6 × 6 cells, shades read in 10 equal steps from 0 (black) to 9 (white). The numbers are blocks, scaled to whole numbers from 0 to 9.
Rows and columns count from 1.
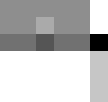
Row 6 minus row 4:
0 0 0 0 0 0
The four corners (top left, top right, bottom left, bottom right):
5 9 9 7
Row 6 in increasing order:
7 9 9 9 9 9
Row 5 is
9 9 9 9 9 7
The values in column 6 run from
0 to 9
